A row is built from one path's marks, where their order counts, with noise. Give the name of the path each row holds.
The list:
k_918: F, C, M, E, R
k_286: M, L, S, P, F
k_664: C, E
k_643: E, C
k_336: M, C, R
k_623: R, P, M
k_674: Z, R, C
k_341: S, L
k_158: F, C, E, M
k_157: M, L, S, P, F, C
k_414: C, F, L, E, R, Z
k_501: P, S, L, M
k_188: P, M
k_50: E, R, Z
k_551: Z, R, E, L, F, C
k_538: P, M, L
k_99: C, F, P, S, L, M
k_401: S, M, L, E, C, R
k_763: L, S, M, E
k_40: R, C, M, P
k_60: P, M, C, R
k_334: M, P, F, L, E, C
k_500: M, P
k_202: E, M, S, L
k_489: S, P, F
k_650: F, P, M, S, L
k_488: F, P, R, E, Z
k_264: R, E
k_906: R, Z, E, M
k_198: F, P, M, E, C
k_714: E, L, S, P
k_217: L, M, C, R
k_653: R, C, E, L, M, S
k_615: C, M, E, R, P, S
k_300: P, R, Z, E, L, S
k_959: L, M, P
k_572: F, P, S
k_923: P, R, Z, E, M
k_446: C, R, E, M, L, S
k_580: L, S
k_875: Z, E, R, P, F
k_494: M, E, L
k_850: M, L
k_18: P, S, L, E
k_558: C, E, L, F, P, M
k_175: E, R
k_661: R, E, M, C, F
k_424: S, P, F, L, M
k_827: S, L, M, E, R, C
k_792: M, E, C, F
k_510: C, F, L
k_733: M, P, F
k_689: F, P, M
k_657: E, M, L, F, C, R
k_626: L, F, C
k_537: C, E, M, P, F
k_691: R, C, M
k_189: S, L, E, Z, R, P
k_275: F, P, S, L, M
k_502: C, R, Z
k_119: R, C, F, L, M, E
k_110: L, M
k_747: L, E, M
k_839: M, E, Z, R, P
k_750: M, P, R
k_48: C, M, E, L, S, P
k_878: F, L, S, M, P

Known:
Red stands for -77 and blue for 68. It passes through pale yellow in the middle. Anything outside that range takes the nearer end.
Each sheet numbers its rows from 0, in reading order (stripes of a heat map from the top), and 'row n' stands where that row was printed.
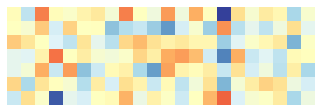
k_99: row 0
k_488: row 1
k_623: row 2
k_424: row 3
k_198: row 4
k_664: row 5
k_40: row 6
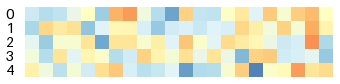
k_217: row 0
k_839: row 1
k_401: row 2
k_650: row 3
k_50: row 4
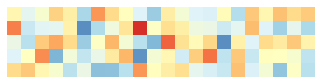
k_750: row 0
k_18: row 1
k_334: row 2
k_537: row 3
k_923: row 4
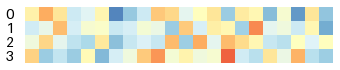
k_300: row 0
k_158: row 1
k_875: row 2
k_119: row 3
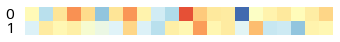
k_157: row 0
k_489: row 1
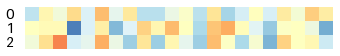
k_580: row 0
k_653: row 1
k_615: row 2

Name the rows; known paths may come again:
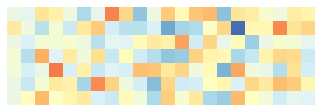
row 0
k_286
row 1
k_50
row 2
k_551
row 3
k_414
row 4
k_341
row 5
k_336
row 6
k_689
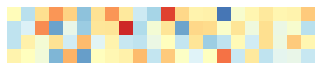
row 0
k_157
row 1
k_48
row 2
k_580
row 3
k_60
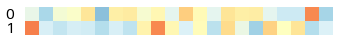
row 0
k_401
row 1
k_264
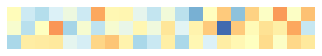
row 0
k_175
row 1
k_494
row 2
k_500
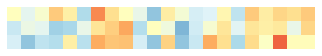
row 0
k_750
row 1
k_714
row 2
k_657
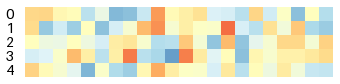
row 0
k_923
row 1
k_119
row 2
k_643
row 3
k_626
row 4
k_906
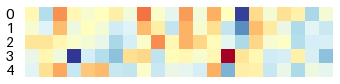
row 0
k_99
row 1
k_275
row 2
k_188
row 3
k_661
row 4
k_572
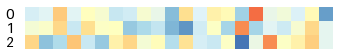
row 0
k_158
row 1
k_488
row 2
k_763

